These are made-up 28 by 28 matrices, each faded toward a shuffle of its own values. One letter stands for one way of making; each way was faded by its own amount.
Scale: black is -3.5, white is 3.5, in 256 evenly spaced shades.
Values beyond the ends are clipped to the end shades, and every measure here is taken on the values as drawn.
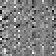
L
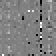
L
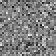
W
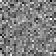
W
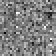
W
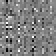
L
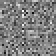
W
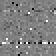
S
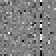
L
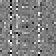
L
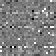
S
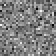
W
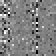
L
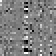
L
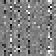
L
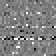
S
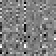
L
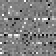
S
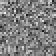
W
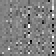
L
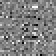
S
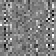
L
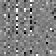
L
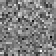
W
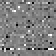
S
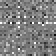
S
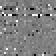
S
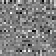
S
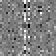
L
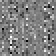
L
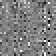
L
